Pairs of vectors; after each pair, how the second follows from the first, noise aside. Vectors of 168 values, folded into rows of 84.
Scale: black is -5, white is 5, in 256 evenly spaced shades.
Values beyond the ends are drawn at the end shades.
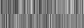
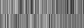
negated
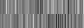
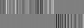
partly zeroed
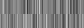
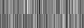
negated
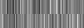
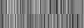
negated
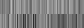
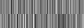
sign-scrambled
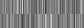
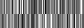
scaled up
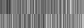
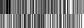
scaled up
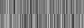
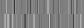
partly zeroed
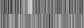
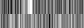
scaled up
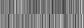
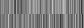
negated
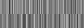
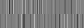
partly zeroed
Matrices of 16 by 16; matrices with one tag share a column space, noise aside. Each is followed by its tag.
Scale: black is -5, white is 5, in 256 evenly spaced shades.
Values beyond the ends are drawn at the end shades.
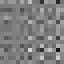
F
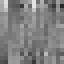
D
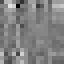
D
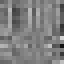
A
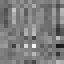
A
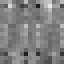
D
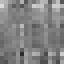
D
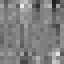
D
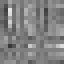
A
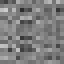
F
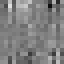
D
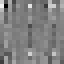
D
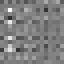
F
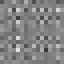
F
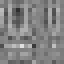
A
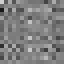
F
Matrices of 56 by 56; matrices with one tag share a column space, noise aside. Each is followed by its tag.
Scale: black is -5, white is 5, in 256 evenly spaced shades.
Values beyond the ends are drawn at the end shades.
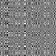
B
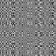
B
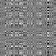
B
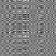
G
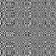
B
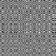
G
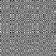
G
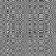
G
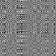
G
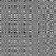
G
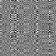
G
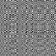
G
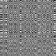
G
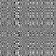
B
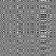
G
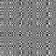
B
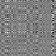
G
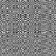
G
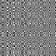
B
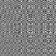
G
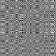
G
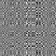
B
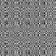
B
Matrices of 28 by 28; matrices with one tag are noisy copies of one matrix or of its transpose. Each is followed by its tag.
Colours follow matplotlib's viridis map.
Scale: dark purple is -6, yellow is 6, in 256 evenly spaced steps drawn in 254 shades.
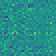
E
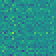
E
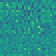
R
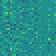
R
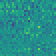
R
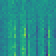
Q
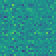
E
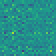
E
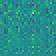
E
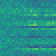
Q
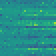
Q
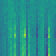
Q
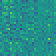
R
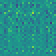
E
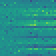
Q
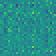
E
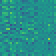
R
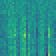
Q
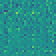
E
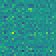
E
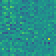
R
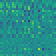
R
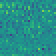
R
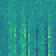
Q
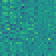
R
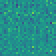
E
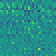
R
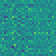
E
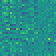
R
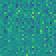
E
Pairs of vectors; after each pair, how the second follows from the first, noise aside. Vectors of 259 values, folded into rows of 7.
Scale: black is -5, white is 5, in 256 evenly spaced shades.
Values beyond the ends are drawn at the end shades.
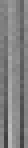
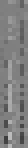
partly zeroed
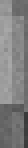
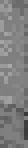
partly zeroed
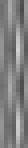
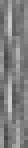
reversed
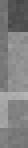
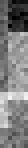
scaled up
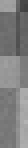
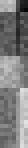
scaled up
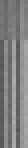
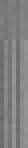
shrunk
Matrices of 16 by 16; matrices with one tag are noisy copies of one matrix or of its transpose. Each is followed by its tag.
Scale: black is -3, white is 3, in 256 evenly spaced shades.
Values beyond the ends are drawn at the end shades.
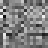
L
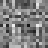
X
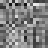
L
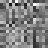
L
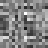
X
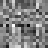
X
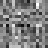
X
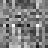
X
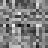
X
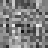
X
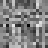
X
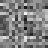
X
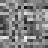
X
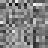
L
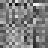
L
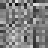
L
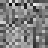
L
